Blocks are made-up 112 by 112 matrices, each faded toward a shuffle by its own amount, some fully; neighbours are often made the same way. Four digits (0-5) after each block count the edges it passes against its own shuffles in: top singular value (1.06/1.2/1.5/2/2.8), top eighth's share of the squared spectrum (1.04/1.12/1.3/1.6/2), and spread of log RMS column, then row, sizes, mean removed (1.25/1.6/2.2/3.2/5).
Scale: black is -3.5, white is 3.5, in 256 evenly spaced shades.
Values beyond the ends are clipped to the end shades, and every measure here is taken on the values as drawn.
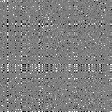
5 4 3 3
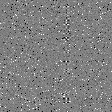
3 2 1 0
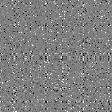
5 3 2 2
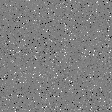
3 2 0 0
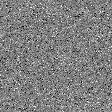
0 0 0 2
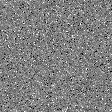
0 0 0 0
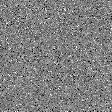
0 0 0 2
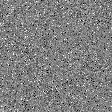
0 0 0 0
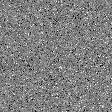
0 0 0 0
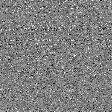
1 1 0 3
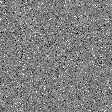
0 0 0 0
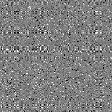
5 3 2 3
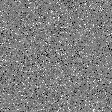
2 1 0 0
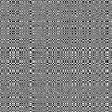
5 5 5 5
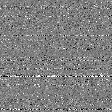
3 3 0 4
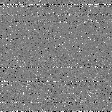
3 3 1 3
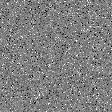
2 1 0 0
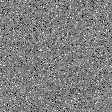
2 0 0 0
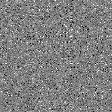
4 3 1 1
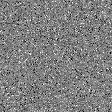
3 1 0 1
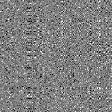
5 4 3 3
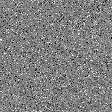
3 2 0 0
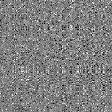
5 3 2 2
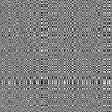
5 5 4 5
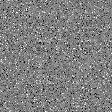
3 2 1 0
